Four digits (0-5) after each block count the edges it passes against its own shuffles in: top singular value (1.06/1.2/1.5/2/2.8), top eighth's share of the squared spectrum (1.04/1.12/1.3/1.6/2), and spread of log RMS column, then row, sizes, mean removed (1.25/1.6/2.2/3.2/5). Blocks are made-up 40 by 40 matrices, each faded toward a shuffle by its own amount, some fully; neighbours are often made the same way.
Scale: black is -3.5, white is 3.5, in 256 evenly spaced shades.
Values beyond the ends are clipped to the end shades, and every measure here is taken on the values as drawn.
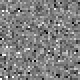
1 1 0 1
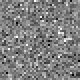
2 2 0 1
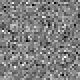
3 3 2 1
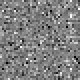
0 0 0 0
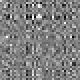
4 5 3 3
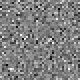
3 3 1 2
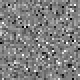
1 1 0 0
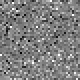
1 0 0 0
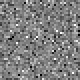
0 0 0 0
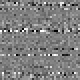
2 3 0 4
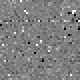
2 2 0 0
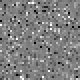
0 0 0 0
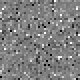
1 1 0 0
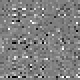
4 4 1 2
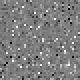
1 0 0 0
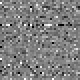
2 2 0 2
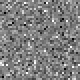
0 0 0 0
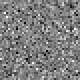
1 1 0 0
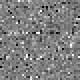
1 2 0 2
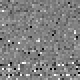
2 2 0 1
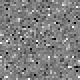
0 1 0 0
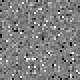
1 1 0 0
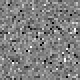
1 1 0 1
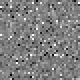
1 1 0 0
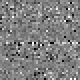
2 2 0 2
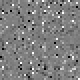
2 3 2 1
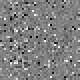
2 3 2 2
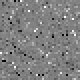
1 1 0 0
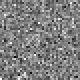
0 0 0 0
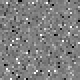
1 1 0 0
